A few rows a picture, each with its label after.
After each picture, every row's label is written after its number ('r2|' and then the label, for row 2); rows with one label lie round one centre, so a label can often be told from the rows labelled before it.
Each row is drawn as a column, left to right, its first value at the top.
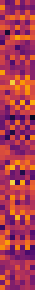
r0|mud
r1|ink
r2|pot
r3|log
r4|pot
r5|log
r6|pot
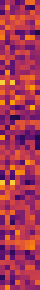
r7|pot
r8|mud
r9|pot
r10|ink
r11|ink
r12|log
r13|log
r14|ink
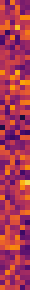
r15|mud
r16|ink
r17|log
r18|mud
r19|pot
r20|pot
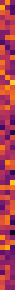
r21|mud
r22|log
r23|pot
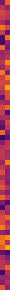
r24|mud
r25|log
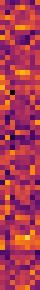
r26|log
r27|pot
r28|ink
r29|mud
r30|mud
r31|mud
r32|ink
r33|log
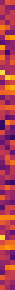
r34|mud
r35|log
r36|log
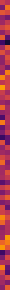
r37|log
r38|mud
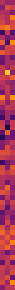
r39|ink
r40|mud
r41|ink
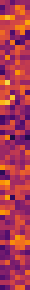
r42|pot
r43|pot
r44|ink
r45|mud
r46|mud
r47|ink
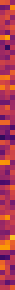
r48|log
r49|log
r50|mud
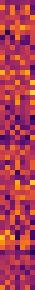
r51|mud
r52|ink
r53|mud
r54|pot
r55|mud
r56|mud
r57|pot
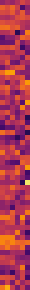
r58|mud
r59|mud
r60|mud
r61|ink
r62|log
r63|pot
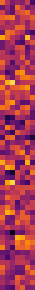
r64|log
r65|pot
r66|pot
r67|mud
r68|mud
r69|log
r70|ink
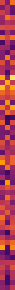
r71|log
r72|pot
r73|log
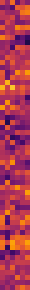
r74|log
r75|pot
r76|log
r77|mud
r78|mud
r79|mud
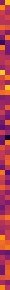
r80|mud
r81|log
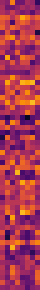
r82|ink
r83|pot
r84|log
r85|ink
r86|pot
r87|pot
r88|pot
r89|ink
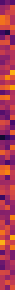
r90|ink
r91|ink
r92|mud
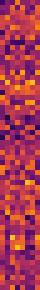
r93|ink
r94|pot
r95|mud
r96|log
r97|mud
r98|pot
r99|pot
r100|mud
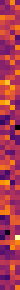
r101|pot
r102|pot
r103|log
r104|mud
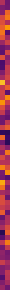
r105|pot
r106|ink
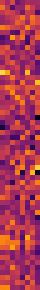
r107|mud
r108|mud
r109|log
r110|ink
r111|pot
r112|mud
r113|ink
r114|pot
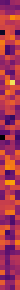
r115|ink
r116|pot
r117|pot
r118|ink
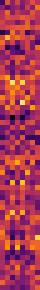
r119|ink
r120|log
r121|pot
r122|log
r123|pot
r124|ink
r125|log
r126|mud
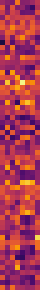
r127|mud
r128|pot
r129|mud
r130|log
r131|pot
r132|pot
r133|pot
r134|mud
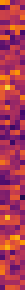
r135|log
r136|log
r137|mud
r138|mud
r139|ink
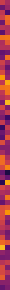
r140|log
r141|pot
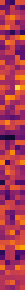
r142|log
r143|ink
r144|ink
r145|log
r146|log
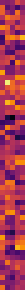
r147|mud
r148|pot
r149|pot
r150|log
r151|log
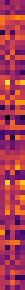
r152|ink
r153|pot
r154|ink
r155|pot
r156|pot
